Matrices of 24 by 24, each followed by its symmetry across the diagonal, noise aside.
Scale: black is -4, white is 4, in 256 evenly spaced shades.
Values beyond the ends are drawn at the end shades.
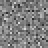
antisymmetric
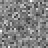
symmetric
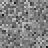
symmetric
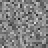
neither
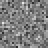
symmetric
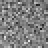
antisymmetric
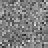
antisymmetric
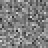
antisymmetric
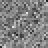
symmetric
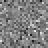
antisymmetric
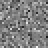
antisymmetric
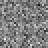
antisymmetric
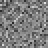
symmetric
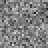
neither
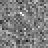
neither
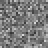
symmetric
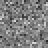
neither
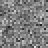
neither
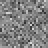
neither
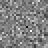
symmetric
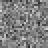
antisymmetric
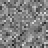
antisymmetric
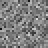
symmetric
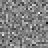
neither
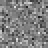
antisymmetric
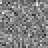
neither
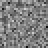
symmetric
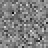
symmetric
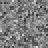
neither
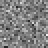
neither
